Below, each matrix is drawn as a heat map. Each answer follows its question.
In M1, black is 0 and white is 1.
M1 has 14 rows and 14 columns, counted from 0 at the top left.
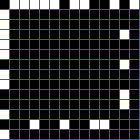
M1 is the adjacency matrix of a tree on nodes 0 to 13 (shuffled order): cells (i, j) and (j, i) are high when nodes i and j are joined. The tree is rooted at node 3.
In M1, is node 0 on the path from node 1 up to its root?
yes
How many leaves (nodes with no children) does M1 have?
11
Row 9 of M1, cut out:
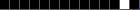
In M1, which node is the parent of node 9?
12
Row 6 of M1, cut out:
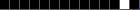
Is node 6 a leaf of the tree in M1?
yes
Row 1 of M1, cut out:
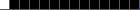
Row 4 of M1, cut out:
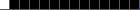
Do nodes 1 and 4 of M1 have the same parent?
yes
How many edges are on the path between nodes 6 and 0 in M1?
3
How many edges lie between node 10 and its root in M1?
2
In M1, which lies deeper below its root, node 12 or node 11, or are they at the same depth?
node 11
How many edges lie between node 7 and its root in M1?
2
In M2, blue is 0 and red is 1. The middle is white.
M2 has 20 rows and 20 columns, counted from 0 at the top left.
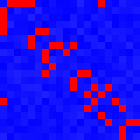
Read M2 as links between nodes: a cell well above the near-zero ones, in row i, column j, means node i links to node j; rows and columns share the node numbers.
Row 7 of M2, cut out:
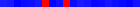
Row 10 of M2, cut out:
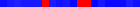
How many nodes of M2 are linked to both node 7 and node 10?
1
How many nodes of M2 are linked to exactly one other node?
10
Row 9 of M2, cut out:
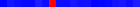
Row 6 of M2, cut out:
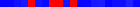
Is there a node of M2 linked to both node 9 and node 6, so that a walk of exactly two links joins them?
yes
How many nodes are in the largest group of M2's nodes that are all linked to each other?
2
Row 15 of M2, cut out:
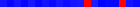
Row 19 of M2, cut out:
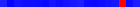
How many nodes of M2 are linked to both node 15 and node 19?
1
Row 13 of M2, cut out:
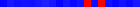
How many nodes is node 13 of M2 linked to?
2
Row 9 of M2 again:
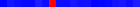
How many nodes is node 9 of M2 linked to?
1
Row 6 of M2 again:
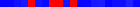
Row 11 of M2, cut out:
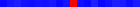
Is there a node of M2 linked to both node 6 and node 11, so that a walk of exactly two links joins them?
yes
